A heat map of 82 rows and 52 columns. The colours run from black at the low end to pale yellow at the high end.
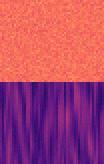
The table splits into 2 rows of 1 panel. Panel 1,1: high, fine-grained, faint in contrast. Panel 2,1: low, streaked downward.
